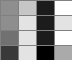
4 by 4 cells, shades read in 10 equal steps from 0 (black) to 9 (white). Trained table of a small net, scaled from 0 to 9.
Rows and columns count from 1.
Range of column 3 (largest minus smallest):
1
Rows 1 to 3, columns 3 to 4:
1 9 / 1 8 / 1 9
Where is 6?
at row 4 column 4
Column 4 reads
9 8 9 6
